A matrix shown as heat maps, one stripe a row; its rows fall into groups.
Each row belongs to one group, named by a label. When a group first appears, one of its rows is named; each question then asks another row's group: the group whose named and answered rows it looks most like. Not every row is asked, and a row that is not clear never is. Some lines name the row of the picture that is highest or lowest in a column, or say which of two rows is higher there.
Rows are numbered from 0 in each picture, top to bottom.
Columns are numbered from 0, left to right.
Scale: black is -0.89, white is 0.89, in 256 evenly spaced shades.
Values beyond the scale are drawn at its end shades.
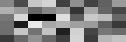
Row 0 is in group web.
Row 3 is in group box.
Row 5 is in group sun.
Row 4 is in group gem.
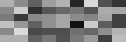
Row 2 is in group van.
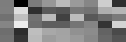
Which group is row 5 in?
box
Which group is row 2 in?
gem
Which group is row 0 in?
van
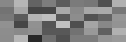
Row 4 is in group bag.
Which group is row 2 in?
web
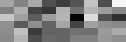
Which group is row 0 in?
bag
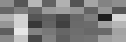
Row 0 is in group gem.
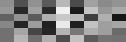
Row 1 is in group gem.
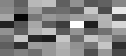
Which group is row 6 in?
van
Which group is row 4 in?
web
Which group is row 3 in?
sun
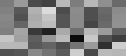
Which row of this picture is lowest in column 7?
6
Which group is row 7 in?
sun
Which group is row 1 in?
web
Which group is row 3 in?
web
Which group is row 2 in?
web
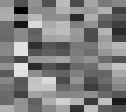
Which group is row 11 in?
web
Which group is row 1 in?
van
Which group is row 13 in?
box
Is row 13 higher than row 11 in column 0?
No
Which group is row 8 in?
box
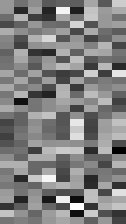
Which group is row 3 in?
sun
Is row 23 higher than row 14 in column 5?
No
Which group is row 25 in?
web
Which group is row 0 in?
bag
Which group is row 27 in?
bag
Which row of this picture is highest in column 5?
29
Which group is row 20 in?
van
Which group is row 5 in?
web
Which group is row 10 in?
bag
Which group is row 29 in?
sun
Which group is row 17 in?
sun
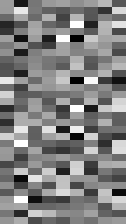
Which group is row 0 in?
van
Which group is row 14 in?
bag
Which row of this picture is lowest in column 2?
28
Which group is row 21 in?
bag
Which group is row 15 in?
sun
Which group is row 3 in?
sun
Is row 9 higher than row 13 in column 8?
Yes
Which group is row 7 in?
van
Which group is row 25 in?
box
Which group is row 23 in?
sun
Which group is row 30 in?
box
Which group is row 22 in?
van
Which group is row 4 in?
van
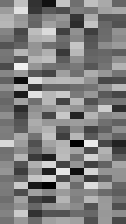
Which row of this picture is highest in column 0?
20
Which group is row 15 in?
van
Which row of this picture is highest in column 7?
15
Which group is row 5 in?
web
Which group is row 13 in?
box
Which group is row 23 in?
web
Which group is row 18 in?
web
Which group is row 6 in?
sun
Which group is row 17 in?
box
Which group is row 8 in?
web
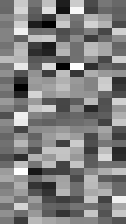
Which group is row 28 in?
bag
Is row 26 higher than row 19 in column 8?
Yes
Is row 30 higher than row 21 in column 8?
Yes
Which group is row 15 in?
web
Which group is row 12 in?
van
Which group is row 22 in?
van
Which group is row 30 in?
bag
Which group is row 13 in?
box
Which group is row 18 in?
van
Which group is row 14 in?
bag
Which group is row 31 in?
box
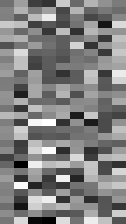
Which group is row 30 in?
bag
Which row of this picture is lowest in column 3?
31
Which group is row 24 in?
bag
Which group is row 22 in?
sun
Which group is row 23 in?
box
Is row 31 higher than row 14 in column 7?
Yes
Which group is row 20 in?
box
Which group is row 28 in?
web
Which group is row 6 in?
sun
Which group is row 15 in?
box
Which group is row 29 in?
box
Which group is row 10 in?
bag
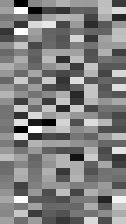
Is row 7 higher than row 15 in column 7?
Yes
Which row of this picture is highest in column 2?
18
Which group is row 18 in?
box
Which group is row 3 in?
web
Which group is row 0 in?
van
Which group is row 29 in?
bag
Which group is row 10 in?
bag
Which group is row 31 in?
bag
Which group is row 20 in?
box
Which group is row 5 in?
sun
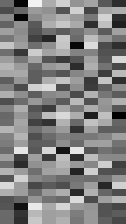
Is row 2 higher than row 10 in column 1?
No
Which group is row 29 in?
box
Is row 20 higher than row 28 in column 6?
Yes
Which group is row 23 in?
van
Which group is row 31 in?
box
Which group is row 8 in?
bag
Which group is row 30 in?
box
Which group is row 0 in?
box
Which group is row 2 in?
van
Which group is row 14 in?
sun
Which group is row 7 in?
box
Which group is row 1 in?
sun
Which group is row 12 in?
web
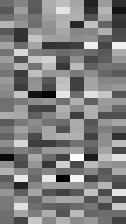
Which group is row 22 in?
sun
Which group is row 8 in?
web
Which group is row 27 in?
bag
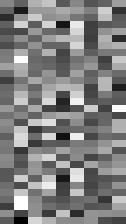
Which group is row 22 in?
web
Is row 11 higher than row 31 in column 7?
Yes
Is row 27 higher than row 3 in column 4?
Yes
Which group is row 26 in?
web
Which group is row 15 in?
bag
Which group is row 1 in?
van
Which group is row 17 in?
web
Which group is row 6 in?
sun
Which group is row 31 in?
box
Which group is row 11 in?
van
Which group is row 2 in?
van
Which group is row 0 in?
web
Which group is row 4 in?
sun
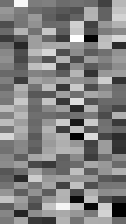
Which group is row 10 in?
sun
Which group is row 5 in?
sun
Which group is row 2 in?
bag
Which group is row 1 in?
bag
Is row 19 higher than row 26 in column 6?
Yes
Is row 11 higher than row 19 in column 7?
Yes
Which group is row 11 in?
van
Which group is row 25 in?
box
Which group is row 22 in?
web
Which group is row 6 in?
van
